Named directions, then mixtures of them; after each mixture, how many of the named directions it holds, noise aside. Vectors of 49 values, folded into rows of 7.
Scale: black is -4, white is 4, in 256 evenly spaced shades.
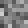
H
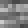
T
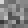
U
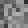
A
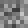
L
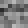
three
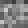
two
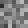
three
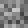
one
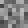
three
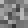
two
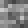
two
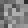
one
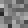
one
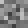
two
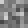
two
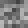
two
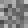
two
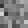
two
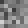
two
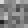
two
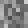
one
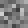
three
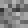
three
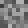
three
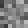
three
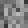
one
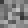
three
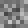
one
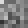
one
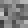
three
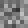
one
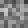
three
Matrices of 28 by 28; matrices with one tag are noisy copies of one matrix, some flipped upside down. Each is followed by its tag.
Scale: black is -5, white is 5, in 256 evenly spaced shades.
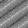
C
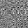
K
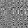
K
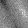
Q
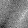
Q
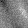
Q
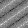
C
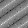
C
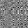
K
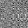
K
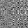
K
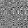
K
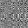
K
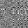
K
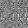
K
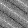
C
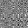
K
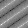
C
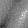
Q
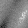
Q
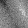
Q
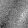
Q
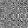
K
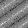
C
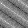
C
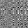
K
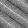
C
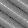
C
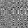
K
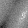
Q
